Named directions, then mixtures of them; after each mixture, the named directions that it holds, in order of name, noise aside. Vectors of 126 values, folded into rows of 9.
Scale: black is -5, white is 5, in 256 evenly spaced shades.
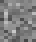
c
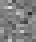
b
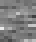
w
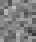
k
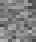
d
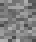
d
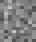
b, c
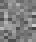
c, w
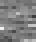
w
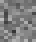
c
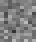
b, c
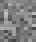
c, w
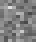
b, k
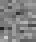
b, w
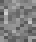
c, k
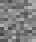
d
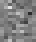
b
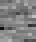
w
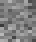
d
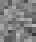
k, w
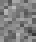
k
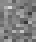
b, c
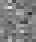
b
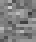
b, w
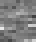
w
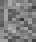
c, d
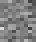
d, w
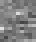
b, w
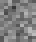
k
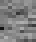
b, w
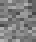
d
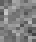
c, k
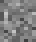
c
